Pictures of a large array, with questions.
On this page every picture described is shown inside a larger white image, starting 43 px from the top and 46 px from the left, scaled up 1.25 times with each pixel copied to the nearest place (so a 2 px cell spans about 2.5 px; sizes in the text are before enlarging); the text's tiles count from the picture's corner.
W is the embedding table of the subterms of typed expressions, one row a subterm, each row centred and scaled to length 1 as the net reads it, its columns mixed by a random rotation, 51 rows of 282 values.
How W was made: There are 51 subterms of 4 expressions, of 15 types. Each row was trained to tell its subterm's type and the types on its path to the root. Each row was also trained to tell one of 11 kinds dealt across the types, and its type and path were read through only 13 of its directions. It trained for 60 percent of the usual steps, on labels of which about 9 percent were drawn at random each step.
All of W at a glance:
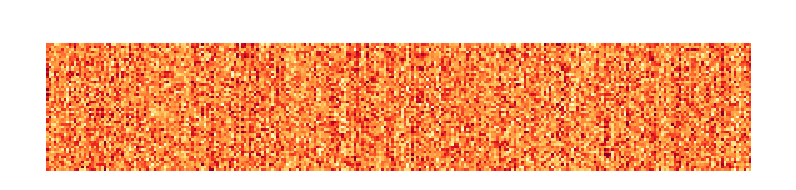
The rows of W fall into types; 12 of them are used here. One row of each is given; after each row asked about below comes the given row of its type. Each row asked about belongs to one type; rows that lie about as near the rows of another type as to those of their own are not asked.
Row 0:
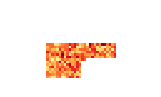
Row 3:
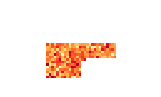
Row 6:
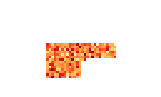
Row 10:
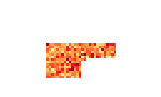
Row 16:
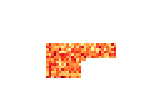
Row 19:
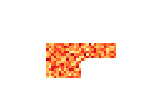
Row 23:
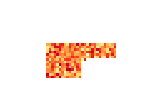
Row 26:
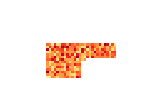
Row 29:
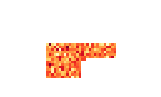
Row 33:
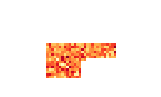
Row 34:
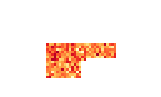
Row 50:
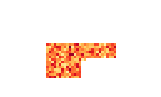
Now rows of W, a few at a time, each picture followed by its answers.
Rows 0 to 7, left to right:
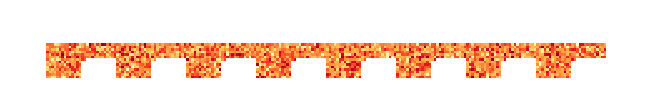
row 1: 50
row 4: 23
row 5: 23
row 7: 0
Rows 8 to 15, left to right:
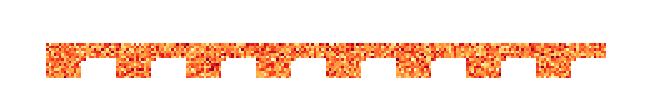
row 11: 34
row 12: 19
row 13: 34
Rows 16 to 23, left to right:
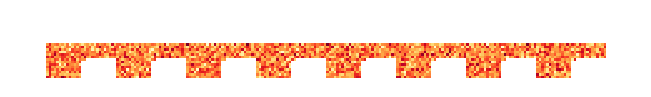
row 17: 6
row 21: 50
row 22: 10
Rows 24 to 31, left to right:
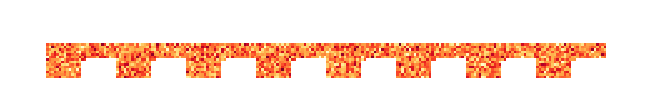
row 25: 16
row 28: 26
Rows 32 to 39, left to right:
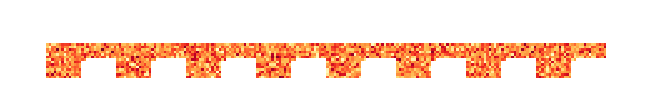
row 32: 19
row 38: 19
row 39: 50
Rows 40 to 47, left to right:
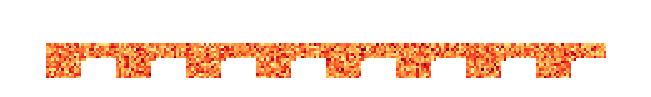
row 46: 34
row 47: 23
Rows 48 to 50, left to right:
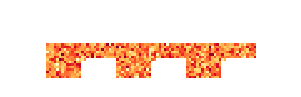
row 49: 6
